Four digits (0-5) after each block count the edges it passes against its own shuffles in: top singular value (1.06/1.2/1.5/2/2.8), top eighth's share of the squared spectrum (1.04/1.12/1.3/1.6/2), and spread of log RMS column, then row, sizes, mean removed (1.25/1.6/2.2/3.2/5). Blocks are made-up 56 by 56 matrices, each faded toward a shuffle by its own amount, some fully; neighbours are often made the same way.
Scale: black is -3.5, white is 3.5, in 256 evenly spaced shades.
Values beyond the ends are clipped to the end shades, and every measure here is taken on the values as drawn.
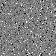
1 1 0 0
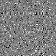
4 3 1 2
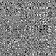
4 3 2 2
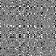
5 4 3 3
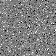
0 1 0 0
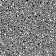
0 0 0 0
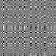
5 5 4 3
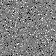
1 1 0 0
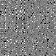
4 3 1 1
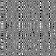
5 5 3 3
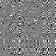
4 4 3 2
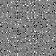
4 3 1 1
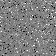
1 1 0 0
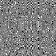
4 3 2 1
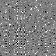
4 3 2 1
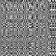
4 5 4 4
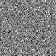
3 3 1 2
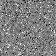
0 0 0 0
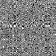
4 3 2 2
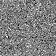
1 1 0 0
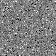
1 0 0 0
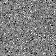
2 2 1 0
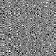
4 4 2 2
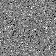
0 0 0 0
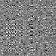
4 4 2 2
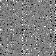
3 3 2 1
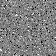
0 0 0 0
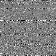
2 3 0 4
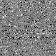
1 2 0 2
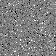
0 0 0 0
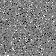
1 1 0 0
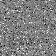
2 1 0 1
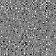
4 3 1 2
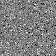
3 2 0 0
